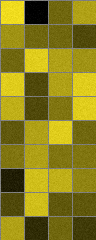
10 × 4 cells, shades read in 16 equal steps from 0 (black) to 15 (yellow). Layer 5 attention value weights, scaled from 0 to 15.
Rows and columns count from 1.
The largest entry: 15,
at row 1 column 1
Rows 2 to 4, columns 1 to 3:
10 7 7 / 7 14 11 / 14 5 11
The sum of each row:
33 29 42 44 39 38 35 36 30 25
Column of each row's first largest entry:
1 1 2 1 4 3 2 2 2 1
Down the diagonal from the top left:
15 7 11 14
